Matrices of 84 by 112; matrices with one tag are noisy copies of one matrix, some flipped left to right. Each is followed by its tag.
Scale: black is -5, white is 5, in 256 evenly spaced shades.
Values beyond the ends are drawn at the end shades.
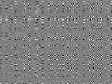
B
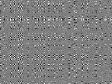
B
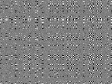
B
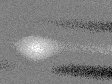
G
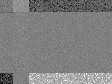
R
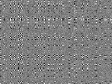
B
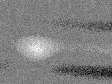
G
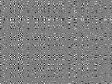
B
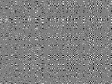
B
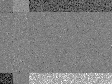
R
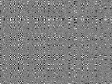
B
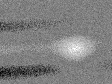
G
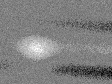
G
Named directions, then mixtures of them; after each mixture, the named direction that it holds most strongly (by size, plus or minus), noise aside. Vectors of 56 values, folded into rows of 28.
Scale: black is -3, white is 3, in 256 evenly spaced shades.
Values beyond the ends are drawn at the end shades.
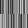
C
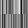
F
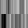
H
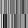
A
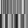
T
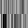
A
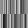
A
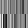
A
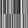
F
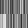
C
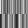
T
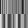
T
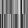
F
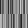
C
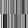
A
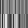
A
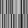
F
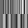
T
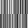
C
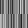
C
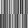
C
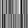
F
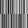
C
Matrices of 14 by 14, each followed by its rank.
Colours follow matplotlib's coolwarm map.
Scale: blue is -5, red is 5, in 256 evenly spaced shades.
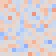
full rank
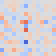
three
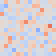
full rank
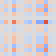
one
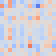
three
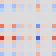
one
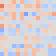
three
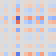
one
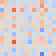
three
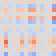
two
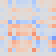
two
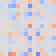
three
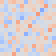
full rank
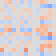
three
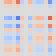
one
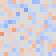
full rank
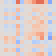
two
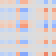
one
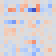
three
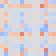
two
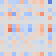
two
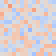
full rank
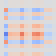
one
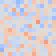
full rank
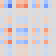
one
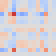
two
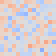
full rank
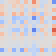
two
